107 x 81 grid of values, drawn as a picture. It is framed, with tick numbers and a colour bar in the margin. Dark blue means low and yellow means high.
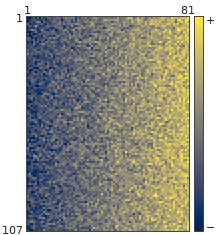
On average the colour sits 50% of the way up the scale. The field climbs toward the right. No row or column stands out. There are no regular stripes. Fine speckle covers the field.
